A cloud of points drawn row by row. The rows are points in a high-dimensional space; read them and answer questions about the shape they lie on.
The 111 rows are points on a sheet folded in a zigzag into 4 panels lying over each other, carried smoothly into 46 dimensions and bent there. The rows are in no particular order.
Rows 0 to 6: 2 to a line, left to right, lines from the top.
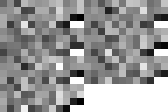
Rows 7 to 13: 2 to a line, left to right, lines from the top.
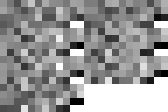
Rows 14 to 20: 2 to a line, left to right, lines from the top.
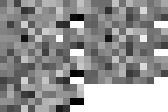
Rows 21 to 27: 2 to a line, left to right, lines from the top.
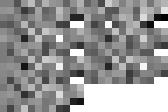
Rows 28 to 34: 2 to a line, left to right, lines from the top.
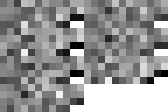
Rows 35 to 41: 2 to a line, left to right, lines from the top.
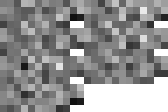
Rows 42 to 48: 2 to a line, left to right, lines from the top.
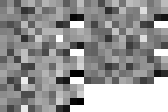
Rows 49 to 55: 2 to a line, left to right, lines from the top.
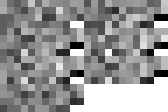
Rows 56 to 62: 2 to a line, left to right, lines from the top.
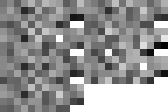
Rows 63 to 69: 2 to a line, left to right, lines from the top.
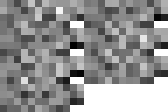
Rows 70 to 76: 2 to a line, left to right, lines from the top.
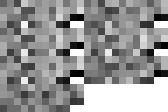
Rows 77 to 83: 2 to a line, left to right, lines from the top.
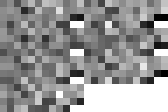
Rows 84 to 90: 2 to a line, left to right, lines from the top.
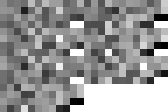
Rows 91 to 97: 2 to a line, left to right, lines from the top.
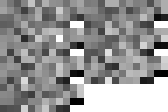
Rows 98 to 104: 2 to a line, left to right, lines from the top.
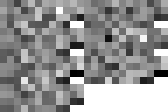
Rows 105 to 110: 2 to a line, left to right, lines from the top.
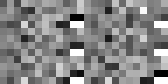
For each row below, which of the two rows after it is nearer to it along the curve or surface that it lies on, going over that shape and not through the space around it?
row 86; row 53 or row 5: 5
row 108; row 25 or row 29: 29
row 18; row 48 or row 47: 47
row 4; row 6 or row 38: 6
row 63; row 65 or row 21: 21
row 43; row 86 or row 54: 54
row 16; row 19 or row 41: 19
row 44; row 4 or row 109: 4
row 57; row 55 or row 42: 42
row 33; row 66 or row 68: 66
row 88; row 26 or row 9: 26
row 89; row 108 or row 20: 108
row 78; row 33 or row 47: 33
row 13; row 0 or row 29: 29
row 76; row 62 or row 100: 100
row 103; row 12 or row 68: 68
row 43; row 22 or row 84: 22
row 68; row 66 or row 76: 66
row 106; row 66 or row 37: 66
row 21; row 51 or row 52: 51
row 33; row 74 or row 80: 74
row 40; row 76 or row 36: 76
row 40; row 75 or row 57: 75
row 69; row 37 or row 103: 37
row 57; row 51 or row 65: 51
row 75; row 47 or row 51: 47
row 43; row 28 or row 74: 74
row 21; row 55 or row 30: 55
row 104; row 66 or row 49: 49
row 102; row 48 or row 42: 42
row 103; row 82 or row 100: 100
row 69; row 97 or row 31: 97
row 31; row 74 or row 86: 86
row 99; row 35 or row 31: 35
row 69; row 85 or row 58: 85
